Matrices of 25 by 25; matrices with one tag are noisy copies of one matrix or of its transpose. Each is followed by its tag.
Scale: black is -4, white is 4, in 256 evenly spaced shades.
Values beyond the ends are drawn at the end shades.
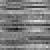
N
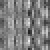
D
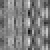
D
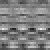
D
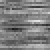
N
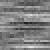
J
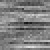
J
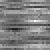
N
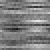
N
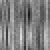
N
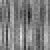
N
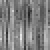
N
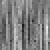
J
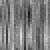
N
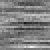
J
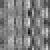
D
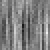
J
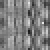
D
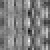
D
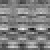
D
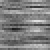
N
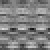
D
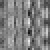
D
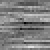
J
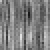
N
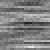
J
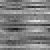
N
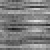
N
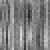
N
